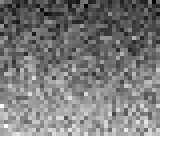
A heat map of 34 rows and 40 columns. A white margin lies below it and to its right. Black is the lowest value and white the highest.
Odd rows or columns: none. Average level on the scale: 50%. Stripes: none. Slope: up to the bottom.
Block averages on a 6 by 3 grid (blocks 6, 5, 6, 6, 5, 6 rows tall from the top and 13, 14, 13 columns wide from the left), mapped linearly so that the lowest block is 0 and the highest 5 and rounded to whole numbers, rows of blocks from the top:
0 0 0
1 1 1
2 2 2
3 3 3
4 4 4
5 5 5
